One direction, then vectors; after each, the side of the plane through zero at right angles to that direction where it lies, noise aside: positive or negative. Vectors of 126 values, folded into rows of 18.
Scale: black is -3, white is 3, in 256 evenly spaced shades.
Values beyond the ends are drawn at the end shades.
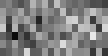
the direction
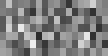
negative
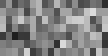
positive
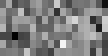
positive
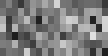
positive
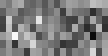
negative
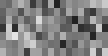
negative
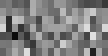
positive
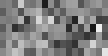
negative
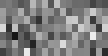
positive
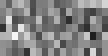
negative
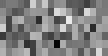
positive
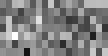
negative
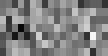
positive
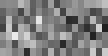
negative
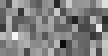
negative
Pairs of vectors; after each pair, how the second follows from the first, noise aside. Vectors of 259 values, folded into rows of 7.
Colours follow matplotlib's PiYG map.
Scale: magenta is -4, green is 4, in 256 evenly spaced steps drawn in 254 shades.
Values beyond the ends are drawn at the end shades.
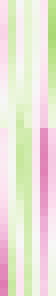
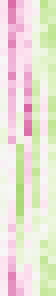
wrapped around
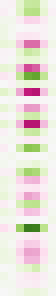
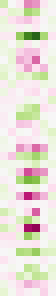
wrapped around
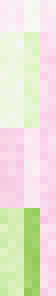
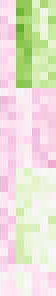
reversed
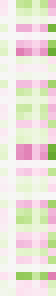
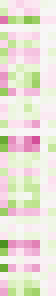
reversed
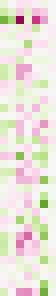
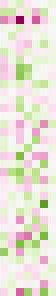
sign-scrambled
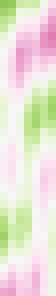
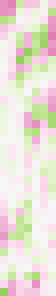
sign-scrambled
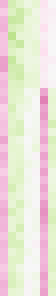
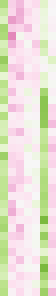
negated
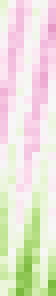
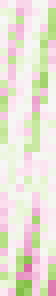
sign-scrambled
